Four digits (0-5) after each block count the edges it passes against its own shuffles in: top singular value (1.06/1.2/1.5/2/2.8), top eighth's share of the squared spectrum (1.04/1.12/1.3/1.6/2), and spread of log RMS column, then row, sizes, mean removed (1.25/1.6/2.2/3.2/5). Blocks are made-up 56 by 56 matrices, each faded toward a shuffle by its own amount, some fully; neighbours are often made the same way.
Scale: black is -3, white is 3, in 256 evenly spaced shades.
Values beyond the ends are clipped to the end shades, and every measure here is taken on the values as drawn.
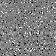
3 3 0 2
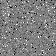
0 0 0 0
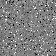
1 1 0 0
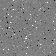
0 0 0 0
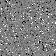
0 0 0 0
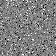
0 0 0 0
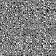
3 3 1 1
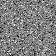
1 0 0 0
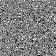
2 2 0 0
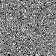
0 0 0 0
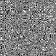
3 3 2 1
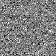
2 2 0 0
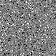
0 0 0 0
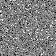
1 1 0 0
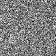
2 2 0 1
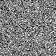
0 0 0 0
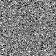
3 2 1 0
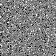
2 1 1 0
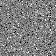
2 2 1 0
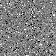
2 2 1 0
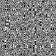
3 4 3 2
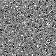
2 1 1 0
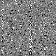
3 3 2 0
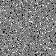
1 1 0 0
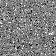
1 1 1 0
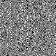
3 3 2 0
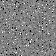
1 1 1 0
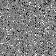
1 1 1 0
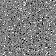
0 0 1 0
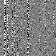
2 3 4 0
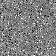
1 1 0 0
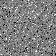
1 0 0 0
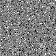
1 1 0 0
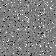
2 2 1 0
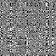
4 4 3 2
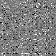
3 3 1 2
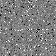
3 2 0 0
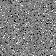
2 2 0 0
